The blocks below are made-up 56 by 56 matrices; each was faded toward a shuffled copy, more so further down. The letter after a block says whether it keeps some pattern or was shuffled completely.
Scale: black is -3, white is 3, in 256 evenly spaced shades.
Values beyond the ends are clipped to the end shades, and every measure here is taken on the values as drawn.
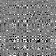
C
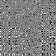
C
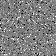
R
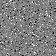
R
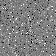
R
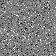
R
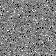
R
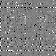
C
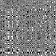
C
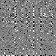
C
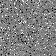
R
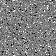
R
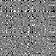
C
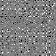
C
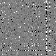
C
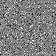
R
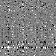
C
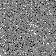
R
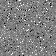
R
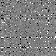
C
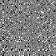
C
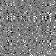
C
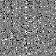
C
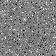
R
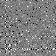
C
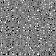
C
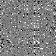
C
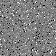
R
